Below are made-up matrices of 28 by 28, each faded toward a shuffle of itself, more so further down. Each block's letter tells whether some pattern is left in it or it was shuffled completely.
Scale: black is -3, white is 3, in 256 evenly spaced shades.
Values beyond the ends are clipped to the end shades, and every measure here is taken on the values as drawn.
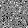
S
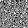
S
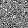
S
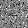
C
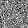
C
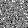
C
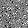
C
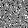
C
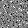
S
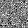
C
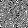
S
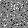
C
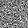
S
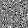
S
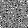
C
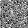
C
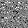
S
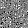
S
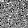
S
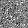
C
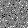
C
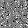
S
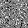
S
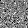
S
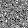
C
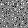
S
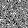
C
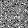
C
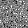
C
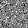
C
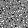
C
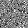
S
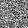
C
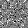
S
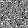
S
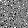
S
